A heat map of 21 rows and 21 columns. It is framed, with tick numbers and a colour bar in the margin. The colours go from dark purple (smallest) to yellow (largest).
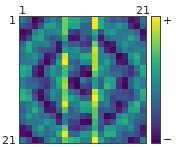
Concentric rings centre on the centre. No overall slope runs across the table. Columns 8 and 13 differ from the columns beside them. On average the colour sits 40% of the way up the scale.
